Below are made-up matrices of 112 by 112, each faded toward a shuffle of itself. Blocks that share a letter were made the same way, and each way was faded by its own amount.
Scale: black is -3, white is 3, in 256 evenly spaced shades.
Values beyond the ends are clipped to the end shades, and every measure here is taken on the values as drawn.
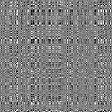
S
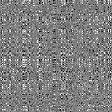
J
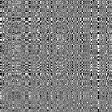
S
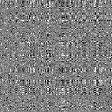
J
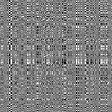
S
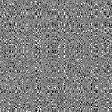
J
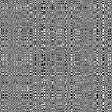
S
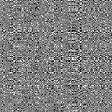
J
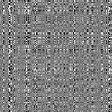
S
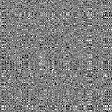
J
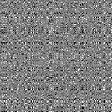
J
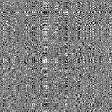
J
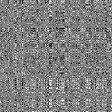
J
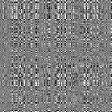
S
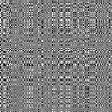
S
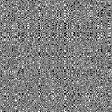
J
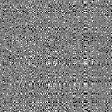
J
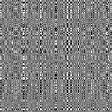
S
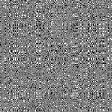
J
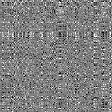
J
